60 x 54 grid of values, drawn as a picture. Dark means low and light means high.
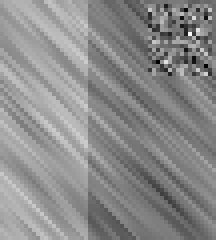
The left part is higher, up to a seam about 40% of the way across. The top right is the roughest part. Streaks slant down to the right. An odd patch, rougher than its surroundings, sits in the top right.
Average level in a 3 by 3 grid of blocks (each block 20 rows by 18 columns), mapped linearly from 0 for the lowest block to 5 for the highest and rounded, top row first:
520 | 521 | 510
